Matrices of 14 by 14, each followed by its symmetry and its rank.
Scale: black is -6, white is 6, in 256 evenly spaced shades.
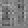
neither, rank three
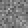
symmetric, full rank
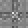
symmetric, rank two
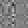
neither, rank two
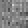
neither, rank three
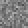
neither, full rank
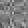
neither, rank three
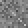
symmetric, full rank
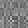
neither, rank two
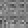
neither, rank three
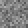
neither, full rank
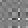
symmetric, rank two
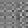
neither, rank two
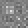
symmetric, rank three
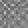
symmetric, rank three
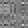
neither, rank two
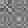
symmetric, rank three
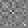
symmetric, rank three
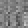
neither, rank two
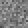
neither, full rank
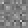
symmetric, rank three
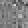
neither, rank three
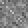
symmetric, full rank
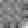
symmetric, rank two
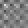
symmetric, rank two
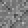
symmetric, full rank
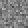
neither, full rank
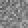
symmetric, full rank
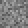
neither, full rank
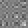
symmetric, rank two
